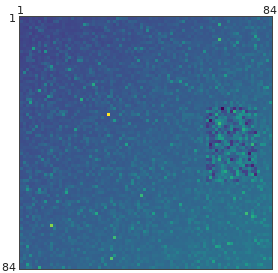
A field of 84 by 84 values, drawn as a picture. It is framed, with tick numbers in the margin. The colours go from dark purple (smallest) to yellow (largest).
The halves do not mirror each other. On average the colour sits 30% of the way up the scale. There is an overall slope up to the bottom right. An odd patch, rougher than its surroundings, sits in the middle right. The top left is the ninth with the lowest average. Values change most from cell to cell in the middle right.
